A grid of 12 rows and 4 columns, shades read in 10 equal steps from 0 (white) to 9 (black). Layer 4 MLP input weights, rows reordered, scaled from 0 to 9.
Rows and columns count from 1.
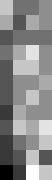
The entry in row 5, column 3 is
2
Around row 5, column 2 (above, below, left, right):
3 4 6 2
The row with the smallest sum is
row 9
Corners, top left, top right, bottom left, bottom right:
2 4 9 2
